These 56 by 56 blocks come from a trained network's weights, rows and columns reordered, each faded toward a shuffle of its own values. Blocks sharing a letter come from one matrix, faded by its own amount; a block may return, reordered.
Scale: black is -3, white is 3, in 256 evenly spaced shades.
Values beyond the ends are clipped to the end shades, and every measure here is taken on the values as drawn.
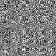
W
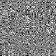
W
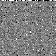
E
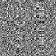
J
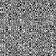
E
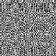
J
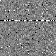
E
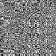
J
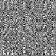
J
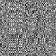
J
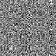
J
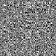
E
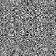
W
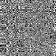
E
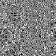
E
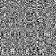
W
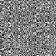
J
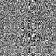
J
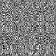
J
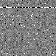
E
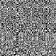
J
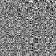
J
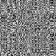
J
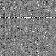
E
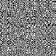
J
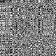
J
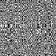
J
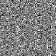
E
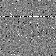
E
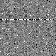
E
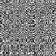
J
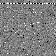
E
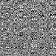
W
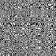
W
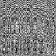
J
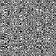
E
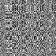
J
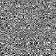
W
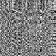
J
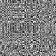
J
